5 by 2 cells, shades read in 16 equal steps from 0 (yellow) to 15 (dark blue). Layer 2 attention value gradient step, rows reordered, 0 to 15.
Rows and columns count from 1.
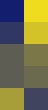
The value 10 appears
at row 3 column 1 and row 4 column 1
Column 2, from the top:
0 2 8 9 12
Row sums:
15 15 18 19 17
